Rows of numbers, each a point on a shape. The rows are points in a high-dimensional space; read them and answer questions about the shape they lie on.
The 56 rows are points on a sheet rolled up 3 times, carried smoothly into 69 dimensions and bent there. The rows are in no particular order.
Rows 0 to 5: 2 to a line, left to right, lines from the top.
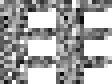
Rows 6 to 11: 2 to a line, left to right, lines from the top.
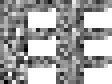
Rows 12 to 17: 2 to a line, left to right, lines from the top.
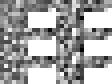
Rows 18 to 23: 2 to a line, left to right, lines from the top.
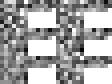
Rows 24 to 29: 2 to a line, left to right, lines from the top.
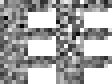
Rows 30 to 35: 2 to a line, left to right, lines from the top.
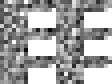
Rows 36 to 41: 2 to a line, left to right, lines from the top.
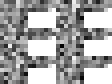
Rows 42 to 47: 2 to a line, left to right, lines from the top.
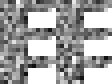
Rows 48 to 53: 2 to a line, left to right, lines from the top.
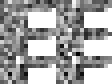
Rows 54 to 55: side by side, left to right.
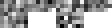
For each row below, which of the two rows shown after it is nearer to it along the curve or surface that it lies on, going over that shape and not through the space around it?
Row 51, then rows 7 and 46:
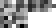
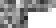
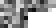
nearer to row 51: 46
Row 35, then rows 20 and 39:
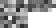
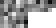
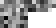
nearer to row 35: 39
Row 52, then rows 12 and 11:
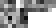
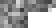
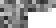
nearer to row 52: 11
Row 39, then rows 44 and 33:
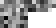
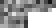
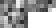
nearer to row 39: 33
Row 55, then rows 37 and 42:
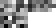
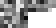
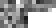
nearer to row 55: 37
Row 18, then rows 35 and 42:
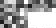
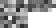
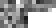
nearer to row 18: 35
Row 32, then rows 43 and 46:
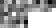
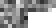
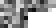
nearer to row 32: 43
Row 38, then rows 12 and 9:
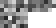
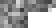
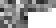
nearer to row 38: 9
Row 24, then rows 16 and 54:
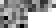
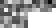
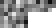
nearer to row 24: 16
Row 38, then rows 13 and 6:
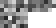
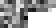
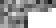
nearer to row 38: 13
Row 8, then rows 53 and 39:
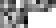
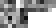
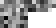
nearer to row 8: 53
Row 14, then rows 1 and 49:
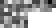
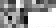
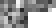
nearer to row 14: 49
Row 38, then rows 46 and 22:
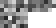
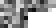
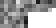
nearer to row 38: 46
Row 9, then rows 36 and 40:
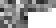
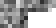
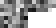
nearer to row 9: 36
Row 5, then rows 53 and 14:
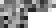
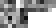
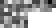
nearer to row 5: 53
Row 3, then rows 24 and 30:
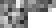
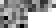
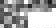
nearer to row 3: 30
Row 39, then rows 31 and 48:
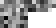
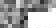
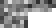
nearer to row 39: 31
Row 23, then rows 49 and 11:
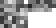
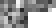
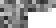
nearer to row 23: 49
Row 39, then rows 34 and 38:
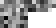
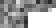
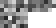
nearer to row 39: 38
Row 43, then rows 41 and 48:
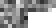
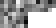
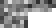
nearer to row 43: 41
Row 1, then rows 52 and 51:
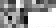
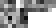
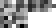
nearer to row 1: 52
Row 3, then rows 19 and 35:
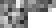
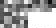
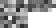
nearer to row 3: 19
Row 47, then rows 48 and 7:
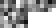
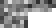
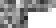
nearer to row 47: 7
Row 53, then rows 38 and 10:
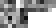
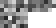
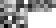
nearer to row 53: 38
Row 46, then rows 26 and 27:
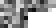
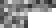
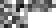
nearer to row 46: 27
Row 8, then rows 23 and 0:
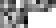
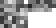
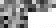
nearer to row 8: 0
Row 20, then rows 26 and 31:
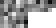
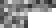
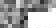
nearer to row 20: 31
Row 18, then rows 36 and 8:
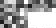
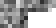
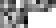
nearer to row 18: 8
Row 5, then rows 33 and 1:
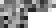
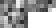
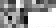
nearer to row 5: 1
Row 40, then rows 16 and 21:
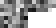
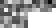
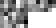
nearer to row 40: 21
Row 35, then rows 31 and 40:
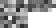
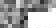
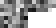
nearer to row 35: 40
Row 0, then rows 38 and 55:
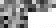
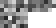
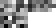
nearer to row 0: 38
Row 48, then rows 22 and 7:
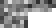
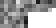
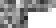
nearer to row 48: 22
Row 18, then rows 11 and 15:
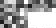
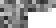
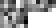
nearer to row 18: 15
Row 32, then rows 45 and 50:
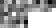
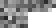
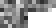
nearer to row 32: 50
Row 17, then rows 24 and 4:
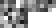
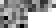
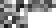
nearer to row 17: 24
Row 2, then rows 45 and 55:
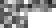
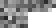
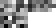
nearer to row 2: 45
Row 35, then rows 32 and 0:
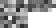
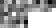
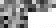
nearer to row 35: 0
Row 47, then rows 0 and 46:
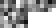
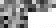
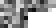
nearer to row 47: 46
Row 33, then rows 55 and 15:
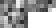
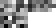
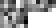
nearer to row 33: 15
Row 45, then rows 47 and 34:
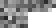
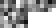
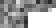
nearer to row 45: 34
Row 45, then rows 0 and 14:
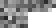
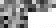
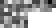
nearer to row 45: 14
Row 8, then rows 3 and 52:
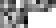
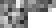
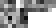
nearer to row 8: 52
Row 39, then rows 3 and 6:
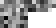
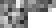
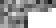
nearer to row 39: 3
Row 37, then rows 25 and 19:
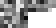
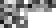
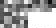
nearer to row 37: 19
